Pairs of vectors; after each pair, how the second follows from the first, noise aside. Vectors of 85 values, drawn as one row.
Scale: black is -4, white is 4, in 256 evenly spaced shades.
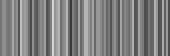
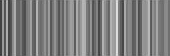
reversed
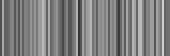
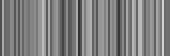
copied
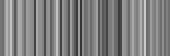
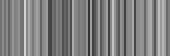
reversed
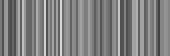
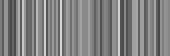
copied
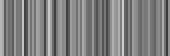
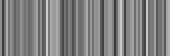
reversed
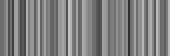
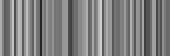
reversed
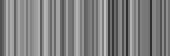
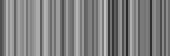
copied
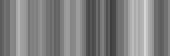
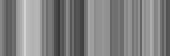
reversed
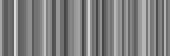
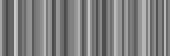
copied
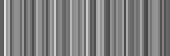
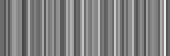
reversed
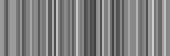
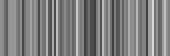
copied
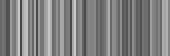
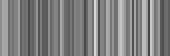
reversed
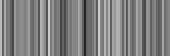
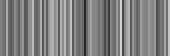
reversed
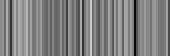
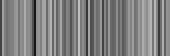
reversed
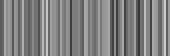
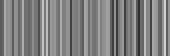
copied
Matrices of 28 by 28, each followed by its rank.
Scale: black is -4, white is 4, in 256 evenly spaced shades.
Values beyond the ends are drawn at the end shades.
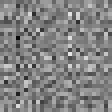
five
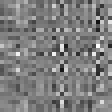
three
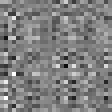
three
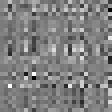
three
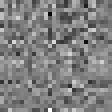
five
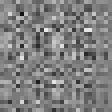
three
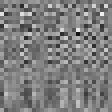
three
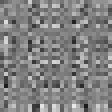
three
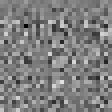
five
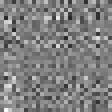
five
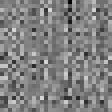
five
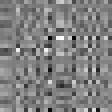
three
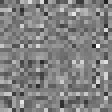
five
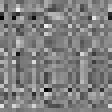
three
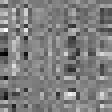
three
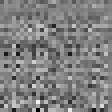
five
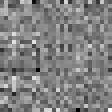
five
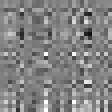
three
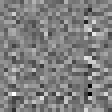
five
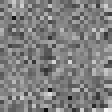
five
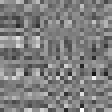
three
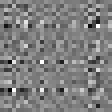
three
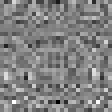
five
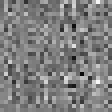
five
